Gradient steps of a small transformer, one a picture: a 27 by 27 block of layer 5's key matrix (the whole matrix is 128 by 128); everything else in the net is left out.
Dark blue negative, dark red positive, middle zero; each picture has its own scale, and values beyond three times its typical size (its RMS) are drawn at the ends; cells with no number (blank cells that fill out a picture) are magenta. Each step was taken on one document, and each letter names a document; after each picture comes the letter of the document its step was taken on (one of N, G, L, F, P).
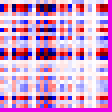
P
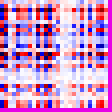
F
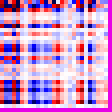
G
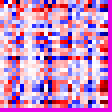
G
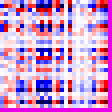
G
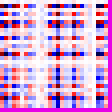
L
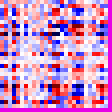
F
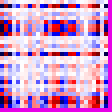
P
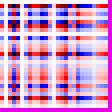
L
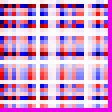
L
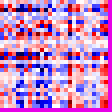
F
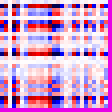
L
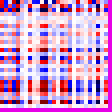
G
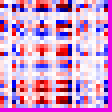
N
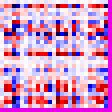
N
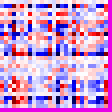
N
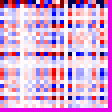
L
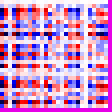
F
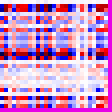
P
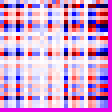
L
